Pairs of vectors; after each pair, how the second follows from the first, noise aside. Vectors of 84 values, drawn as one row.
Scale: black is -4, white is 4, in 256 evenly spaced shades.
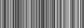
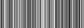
negated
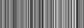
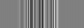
partly zeroed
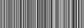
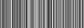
wrapped around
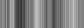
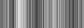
negated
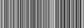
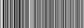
reversed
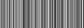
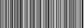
negated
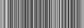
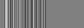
partly zeroed
